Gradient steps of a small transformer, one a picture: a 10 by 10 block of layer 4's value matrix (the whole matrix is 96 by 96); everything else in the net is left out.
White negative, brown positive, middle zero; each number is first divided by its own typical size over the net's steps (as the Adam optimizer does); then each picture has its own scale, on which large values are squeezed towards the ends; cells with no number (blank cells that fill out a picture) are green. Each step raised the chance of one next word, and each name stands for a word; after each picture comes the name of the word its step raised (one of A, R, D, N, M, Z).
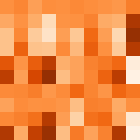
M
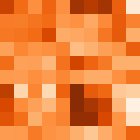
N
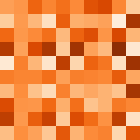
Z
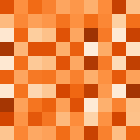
Z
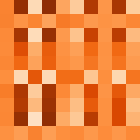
N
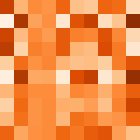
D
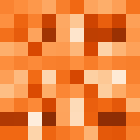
M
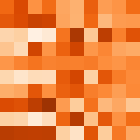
Z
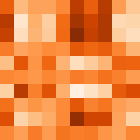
N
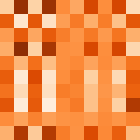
D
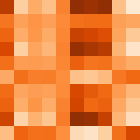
N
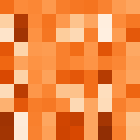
M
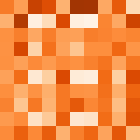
D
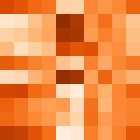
M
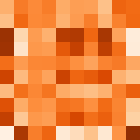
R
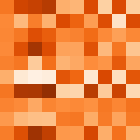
D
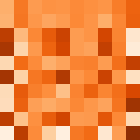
R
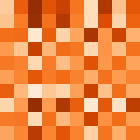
Z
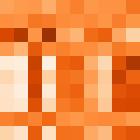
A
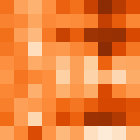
N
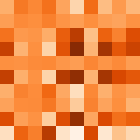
R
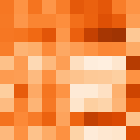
A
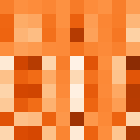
A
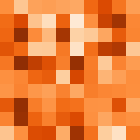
M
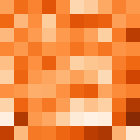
D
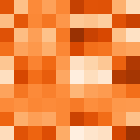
D
